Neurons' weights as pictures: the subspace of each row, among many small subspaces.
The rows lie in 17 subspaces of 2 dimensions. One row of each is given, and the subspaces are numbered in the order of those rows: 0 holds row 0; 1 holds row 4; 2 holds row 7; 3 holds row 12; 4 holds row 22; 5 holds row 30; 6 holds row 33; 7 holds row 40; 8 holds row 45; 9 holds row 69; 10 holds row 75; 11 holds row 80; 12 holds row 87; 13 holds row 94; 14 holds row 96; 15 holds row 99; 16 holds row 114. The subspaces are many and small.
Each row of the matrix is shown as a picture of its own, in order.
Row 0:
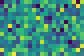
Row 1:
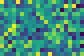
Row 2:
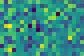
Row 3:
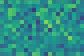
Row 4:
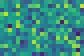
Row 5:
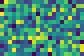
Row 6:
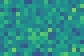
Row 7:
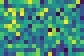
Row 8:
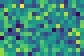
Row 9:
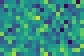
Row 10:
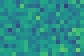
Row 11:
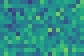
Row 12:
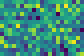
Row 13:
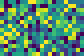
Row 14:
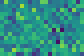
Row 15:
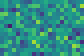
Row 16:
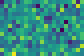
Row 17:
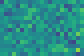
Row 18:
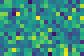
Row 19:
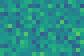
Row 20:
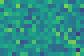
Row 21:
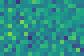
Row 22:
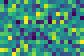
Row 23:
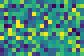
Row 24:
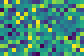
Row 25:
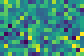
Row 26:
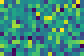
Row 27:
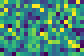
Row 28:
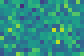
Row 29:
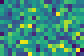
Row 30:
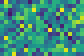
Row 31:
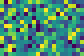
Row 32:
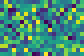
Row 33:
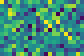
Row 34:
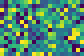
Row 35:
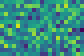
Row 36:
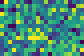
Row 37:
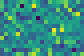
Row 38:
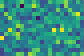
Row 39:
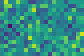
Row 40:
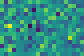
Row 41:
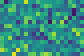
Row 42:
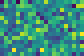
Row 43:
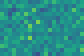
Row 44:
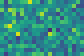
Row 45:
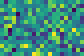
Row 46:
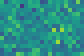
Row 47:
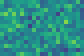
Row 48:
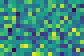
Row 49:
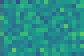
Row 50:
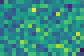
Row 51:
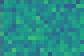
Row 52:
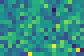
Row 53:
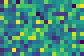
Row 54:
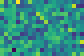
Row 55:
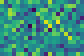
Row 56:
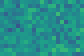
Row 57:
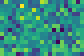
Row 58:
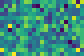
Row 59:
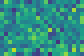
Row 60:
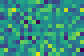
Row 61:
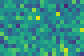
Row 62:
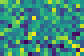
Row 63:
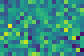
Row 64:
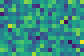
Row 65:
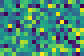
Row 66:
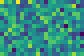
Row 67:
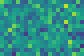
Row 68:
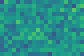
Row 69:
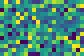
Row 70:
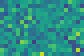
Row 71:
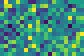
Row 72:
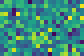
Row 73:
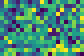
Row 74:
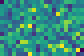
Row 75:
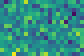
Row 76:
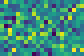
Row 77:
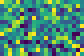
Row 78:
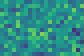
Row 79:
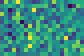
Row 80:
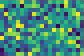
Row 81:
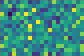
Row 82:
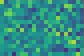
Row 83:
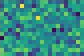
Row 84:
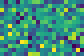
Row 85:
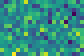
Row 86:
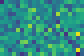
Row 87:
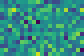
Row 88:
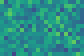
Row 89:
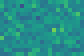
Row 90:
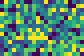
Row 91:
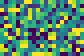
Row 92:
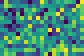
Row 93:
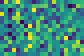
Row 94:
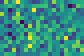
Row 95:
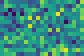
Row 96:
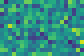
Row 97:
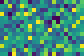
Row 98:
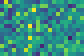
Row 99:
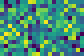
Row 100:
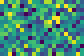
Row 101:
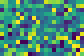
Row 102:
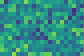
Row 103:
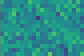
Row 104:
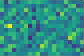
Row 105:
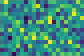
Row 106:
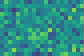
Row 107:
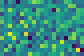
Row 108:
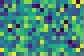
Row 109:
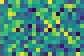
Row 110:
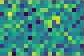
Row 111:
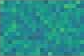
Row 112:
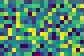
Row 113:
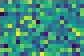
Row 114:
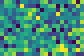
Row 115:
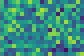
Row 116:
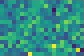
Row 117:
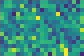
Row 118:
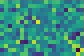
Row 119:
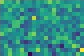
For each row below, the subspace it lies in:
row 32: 6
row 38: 11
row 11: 2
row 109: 6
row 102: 10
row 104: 7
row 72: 3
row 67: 10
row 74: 9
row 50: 15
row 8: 11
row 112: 8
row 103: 3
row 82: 5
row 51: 14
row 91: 16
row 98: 9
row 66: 4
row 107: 13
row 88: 5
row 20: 5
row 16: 0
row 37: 11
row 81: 12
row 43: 12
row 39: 15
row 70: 5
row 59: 16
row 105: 4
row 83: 11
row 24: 9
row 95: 2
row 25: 15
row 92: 2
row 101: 9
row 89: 11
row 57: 8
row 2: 7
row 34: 5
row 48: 8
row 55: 6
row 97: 12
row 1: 10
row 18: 3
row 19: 1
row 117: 3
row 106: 16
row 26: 0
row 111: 14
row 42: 4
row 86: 6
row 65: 1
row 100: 12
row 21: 13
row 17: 5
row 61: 3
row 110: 12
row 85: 10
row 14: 8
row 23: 11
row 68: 10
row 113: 2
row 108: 0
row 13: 15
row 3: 6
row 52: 13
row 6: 16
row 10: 16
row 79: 13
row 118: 6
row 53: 4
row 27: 14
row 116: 13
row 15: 1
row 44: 2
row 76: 11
